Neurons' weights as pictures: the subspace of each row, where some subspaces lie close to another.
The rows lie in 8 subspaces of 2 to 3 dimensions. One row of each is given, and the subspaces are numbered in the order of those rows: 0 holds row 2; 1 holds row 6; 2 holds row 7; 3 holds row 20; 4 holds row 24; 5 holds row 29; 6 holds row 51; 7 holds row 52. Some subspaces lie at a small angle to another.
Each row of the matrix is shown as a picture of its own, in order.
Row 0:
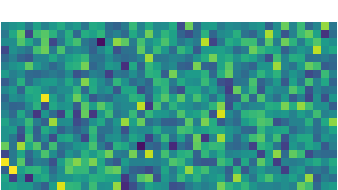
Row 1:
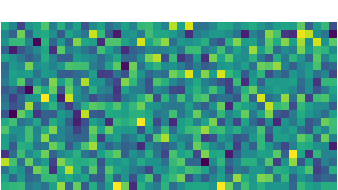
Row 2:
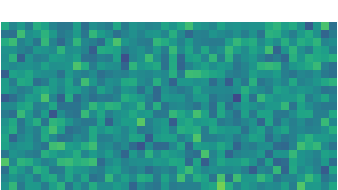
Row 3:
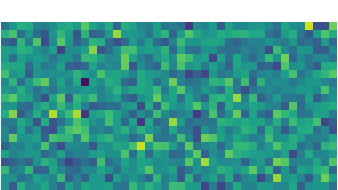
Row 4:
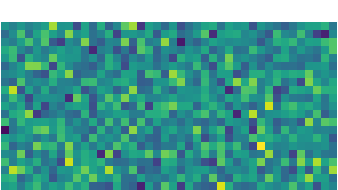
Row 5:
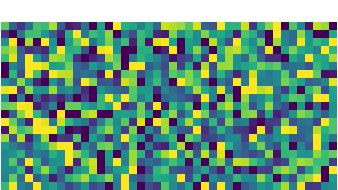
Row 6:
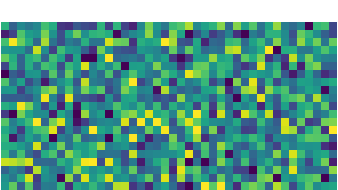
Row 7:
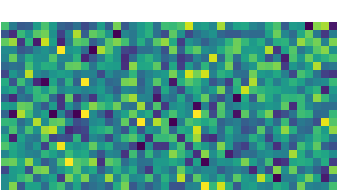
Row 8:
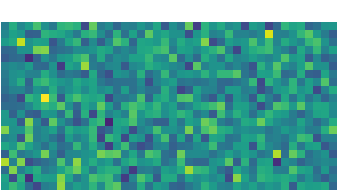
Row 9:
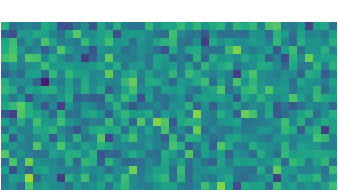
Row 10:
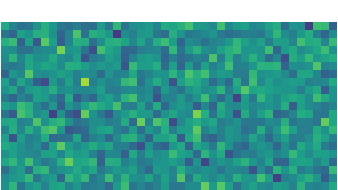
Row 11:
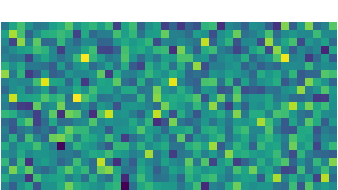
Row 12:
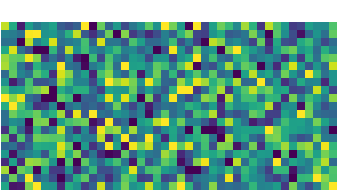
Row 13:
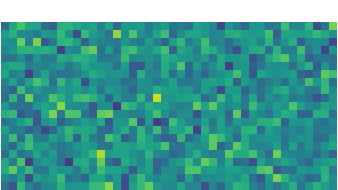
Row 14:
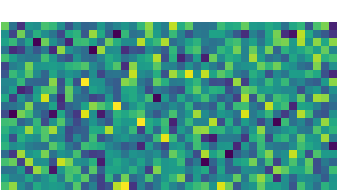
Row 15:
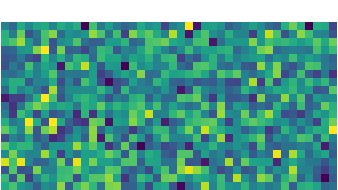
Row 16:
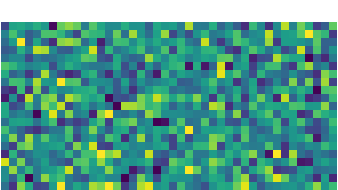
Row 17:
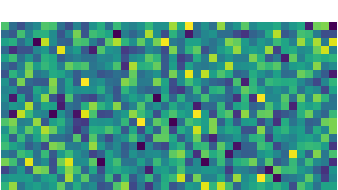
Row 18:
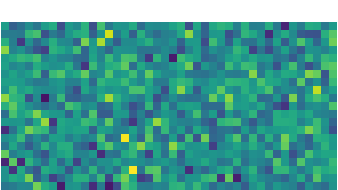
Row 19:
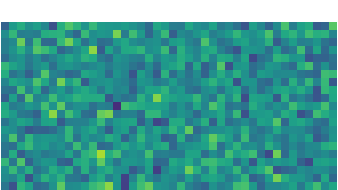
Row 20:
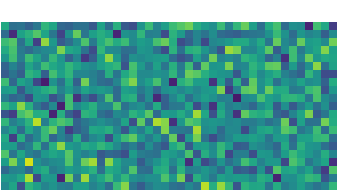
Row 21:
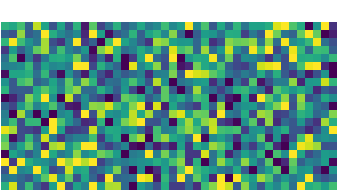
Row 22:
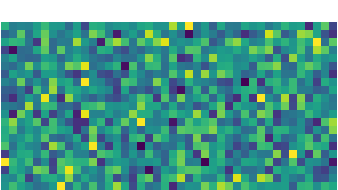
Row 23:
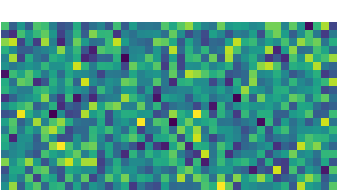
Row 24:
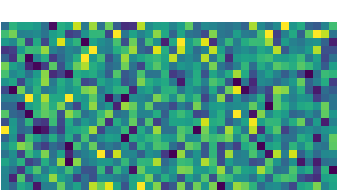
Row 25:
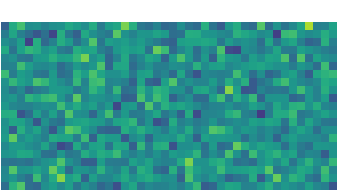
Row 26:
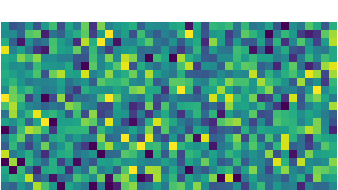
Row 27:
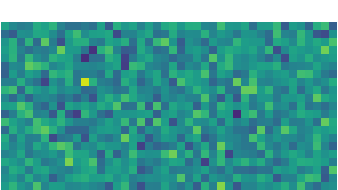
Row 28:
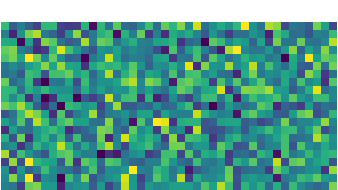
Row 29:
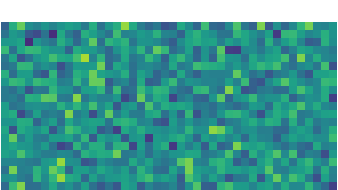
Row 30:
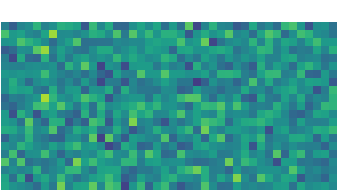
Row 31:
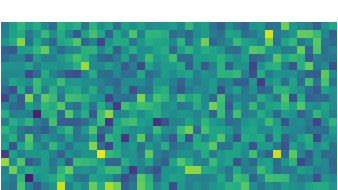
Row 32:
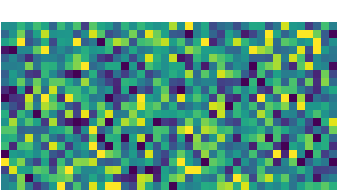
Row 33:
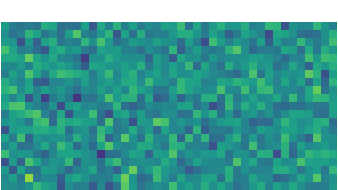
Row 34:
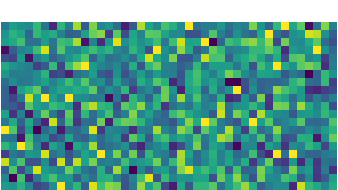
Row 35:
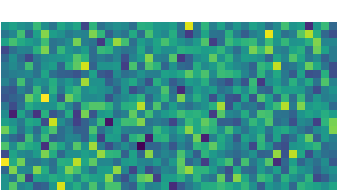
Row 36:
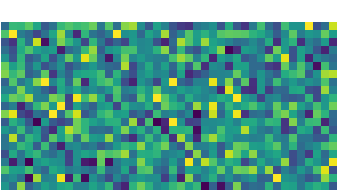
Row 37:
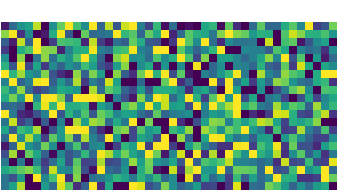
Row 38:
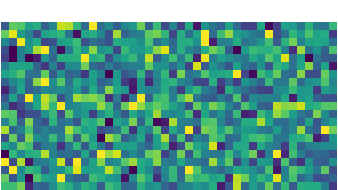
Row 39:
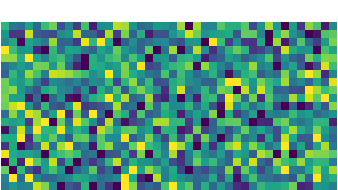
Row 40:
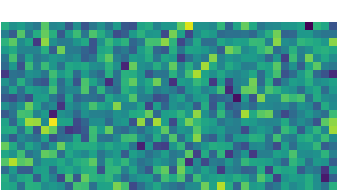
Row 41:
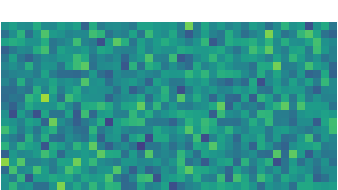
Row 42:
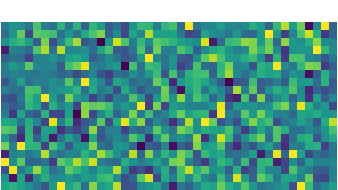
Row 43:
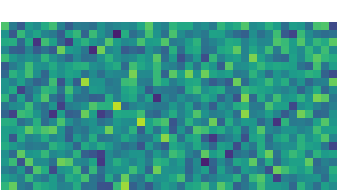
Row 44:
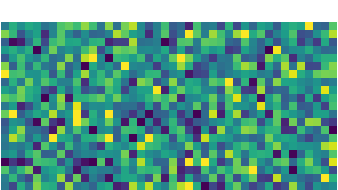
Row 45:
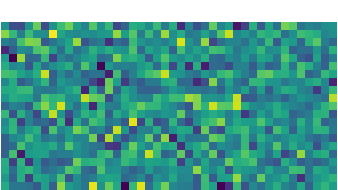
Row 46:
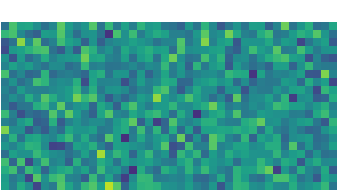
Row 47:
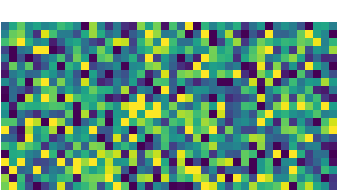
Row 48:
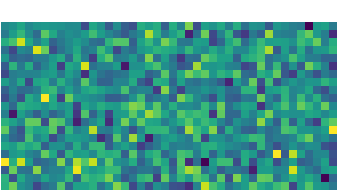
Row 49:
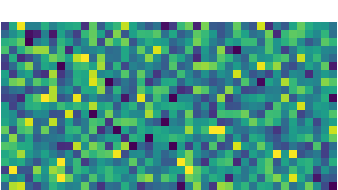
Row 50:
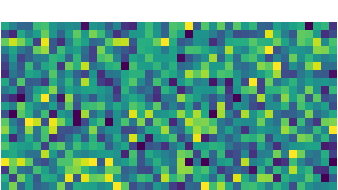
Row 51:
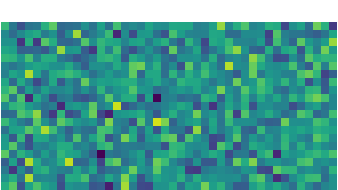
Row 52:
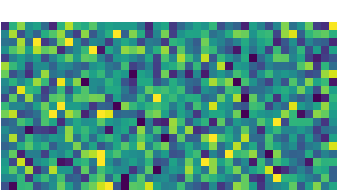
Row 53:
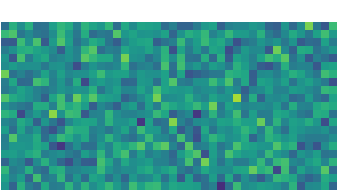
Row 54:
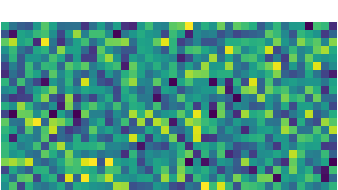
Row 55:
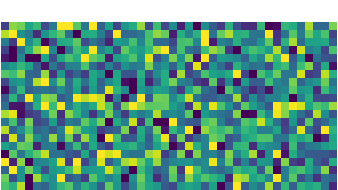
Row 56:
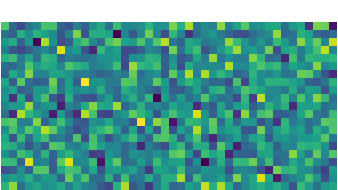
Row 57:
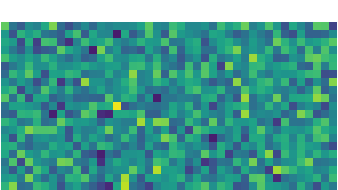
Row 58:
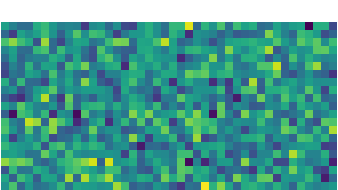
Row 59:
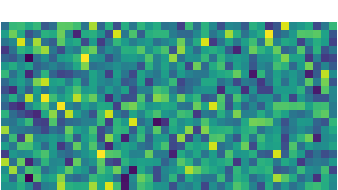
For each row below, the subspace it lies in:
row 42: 4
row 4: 4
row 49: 5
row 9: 1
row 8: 3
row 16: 7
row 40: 5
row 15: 5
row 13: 6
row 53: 0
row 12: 5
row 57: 7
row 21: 0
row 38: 1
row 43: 7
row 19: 7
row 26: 0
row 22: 6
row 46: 0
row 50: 3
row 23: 0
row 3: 2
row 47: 1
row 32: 6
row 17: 6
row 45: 5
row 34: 4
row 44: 1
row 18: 0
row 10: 2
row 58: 3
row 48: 1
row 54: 3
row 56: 6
